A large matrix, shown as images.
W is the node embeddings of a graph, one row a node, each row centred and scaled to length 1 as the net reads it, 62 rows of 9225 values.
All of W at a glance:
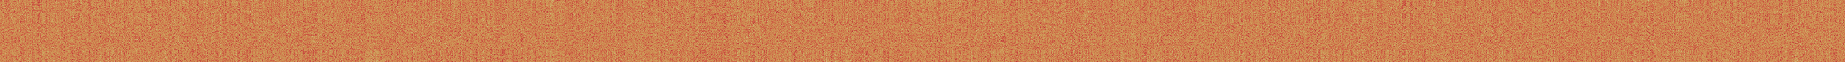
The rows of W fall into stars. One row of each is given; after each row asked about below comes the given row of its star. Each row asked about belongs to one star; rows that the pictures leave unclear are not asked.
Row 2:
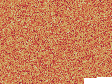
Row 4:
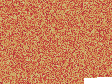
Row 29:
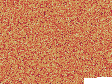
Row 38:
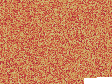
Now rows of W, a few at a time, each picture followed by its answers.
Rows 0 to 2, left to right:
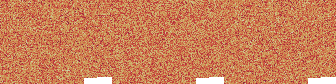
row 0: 2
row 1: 2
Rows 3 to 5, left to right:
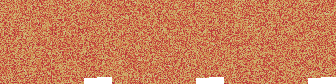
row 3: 2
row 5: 2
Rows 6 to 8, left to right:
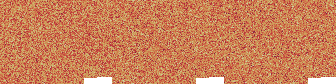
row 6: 29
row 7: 4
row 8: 29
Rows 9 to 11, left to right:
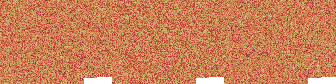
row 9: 4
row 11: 38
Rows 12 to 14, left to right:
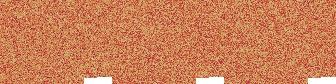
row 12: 38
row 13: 2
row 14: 2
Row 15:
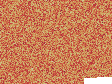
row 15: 2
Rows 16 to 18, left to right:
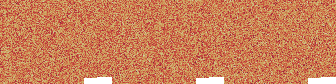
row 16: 4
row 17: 2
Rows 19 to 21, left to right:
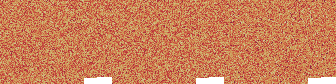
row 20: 4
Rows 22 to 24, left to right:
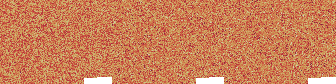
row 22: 4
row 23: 2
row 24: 38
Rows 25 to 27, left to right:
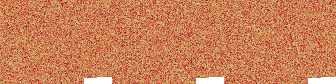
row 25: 29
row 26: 2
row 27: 2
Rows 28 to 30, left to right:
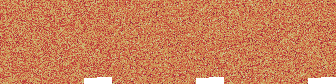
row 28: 4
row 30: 4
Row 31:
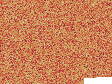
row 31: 4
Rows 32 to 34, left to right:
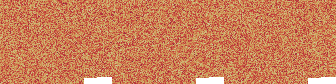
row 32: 29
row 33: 2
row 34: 4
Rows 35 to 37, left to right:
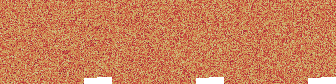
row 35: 4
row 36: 38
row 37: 38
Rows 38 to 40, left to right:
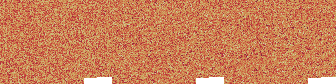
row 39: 2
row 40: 38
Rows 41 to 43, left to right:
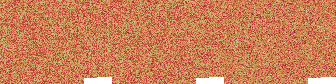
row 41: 38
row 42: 2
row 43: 29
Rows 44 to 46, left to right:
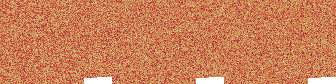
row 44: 4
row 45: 2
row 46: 38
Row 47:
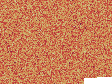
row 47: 4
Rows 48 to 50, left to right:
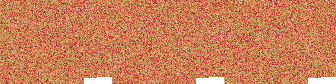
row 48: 29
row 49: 2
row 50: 4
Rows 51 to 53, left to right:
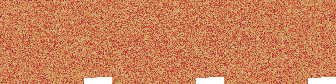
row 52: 4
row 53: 4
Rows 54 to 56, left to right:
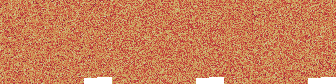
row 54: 2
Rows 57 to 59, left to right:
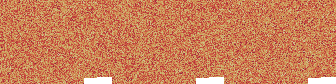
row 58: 2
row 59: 4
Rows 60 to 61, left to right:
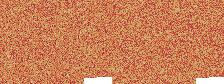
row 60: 4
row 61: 4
